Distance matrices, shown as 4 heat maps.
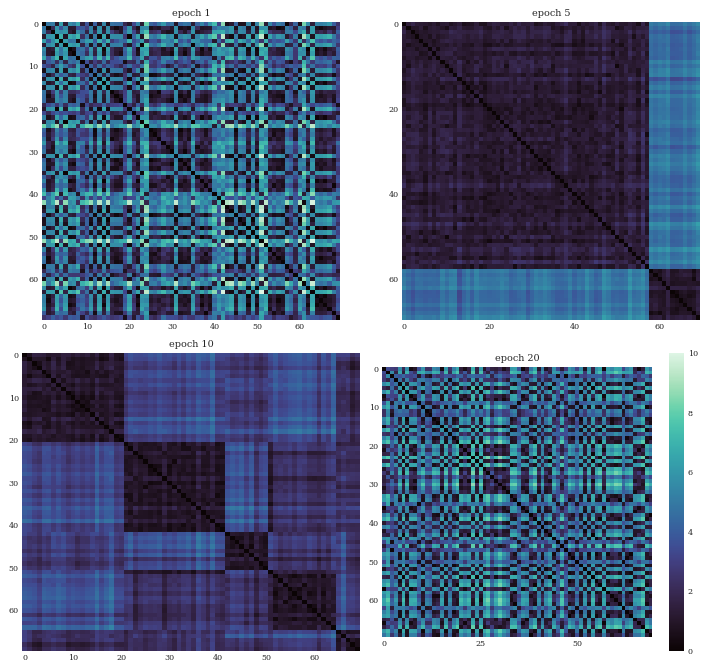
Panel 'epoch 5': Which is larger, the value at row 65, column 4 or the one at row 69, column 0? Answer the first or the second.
the second
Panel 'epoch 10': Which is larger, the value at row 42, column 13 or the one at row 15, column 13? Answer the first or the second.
the first
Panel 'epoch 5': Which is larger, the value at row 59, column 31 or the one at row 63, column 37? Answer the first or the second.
the first
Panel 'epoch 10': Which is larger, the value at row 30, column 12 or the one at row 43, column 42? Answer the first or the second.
the first
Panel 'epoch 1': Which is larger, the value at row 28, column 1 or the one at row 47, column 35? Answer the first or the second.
the first
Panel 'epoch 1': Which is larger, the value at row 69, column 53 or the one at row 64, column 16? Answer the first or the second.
the first
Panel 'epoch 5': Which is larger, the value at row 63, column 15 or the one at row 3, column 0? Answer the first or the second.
the first
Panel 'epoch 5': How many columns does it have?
70
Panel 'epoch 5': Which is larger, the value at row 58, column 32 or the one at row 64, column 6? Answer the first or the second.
the first
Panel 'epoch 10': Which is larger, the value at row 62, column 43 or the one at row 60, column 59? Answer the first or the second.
the first
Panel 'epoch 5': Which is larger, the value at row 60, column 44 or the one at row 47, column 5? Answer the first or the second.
the first
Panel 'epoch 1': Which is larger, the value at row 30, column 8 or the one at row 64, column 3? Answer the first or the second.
the second
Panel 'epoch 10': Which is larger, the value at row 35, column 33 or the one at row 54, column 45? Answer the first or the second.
the second
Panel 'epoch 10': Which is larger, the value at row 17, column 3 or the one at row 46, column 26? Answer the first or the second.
the second
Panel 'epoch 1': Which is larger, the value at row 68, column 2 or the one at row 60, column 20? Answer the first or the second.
the first
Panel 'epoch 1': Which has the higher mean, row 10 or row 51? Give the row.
51
